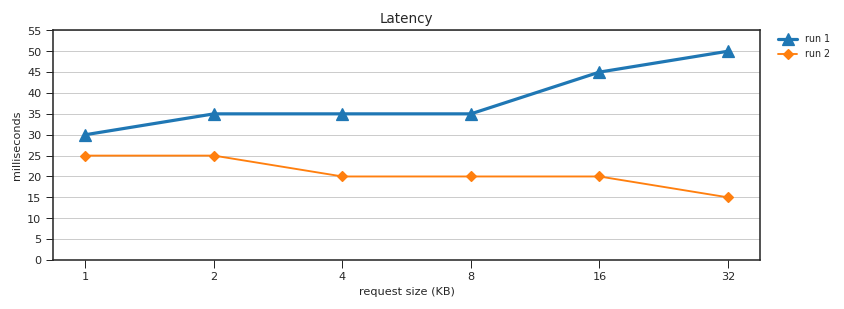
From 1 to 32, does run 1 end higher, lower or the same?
higher
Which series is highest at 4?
run 1
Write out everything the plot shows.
Title: Latency
x-axis: request size (KB), ticks 1 2 4 8 16 32
y-axis: milliseconds, ticks 0 5 10 15 20 25 30 35 40 45 50 55
Legend: run 1, run 2
Values:
run 1: 30 35 35 35 45 50
run 2: 25 25 20 20 20 15
